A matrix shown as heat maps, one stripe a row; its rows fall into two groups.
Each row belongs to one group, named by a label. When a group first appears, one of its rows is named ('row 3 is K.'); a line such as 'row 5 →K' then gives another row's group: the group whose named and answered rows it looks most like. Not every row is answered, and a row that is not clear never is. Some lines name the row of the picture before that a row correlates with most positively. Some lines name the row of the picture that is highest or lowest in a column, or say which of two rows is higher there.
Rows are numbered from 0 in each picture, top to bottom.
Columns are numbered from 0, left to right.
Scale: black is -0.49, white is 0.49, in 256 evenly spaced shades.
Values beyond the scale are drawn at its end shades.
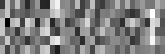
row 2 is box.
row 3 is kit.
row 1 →kit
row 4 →kit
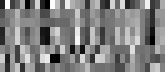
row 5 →box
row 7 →box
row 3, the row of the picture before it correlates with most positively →0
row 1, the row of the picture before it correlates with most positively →0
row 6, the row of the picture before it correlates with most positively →5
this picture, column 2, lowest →0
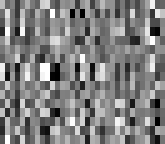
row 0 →kit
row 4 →kit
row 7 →kit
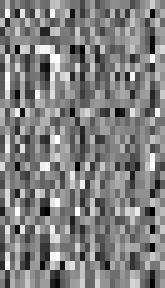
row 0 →kit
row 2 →box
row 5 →box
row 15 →kit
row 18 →kit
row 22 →kit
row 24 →box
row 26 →kit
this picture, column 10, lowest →31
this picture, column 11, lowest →31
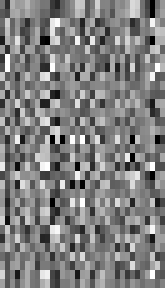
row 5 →box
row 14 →kit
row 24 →box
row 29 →box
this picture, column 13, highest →6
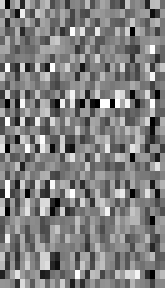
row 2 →box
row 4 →kit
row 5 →kit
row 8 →kit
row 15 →box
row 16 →box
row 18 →box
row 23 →box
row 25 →kit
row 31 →box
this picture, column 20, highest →11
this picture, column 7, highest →13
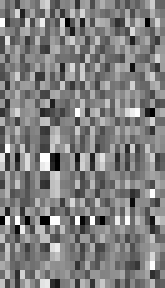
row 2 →box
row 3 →box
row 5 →kit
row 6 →box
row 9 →box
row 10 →kit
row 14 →kit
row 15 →kit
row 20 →kit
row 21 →kit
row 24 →kit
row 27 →kit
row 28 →kit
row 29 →kit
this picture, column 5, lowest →24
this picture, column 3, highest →24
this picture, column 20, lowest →24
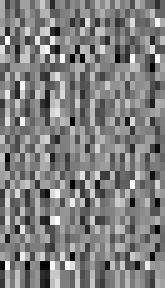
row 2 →box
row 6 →box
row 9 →box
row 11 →kit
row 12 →kit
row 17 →box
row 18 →box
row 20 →box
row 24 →kit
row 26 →box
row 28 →box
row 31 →kit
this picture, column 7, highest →4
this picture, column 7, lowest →20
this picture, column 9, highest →5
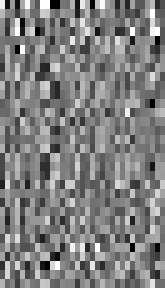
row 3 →box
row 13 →box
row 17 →kit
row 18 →kit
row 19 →kit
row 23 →box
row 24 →box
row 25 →box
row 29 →kit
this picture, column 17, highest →3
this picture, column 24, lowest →3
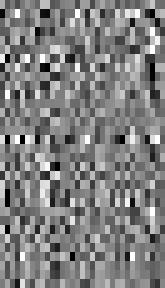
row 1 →kit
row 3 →box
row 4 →box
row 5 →kit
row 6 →box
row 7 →kit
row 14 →box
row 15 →box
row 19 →kit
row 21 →box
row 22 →box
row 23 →kit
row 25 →box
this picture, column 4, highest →28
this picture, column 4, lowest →15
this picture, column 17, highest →15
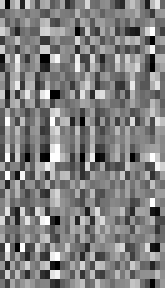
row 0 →box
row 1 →kit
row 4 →kit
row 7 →kit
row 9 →box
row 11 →box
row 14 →kit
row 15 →kit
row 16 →kit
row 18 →box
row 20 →box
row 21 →kit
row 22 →kit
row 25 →box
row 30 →kit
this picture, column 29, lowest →0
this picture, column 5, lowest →17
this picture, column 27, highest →7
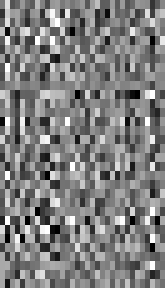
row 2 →kit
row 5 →kit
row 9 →kit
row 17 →kit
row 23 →box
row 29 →kit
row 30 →box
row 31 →box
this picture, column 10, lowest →25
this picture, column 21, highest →3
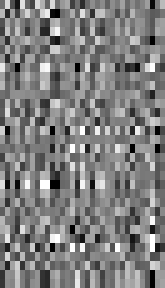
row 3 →kit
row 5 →kit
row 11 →kit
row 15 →box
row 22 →box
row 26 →kit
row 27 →box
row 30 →kit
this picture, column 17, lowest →16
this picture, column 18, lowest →20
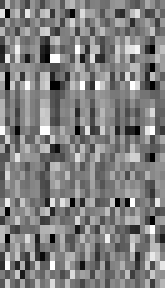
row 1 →box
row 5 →kit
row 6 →kit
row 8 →box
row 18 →kit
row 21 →kit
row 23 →box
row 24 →kit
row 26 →box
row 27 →box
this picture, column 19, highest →9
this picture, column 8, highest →14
